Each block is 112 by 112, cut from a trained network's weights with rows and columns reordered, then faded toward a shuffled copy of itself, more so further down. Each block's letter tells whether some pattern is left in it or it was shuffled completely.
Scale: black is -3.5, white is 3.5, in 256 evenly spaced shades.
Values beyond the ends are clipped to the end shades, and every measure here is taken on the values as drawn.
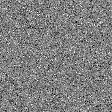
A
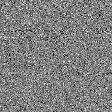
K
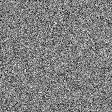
A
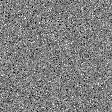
A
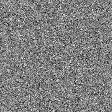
A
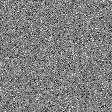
A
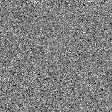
K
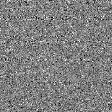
K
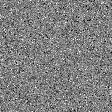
A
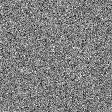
A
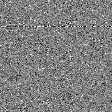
K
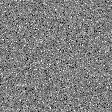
A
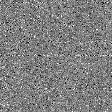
K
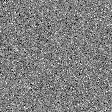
A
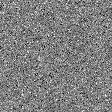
A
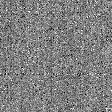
K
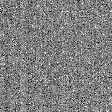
K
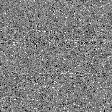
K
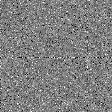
K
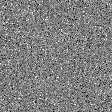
A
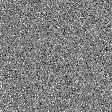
A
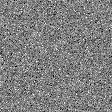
A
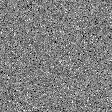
A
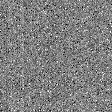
K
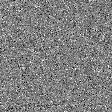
K
